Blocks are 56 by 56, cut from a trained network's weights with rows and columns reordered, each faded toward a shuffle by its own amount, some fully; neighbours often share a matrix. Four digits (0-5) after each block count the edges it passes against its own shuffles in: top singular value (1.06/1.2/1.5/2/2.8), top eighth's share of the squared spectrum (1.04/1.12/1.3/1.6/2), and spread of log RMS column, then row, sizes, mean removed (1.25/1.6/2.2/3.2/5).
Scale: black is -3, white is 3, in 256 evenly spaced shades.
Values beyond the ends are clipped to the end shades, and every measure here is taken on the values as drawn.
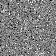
0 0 0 0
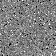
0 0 0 0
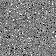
1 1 0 0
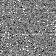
1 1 0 0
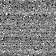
2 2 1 0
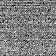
3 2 1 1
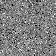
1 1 0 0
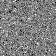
0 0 0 0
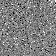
0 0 0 0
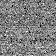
2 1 0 0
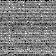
4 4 2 2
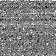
3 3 1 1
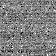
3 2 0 1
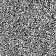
2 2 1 0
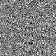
3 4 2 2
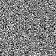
3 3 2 1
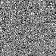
2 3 1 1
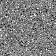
0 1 0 0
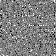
2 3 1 1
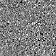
2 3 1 1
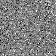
1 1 0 0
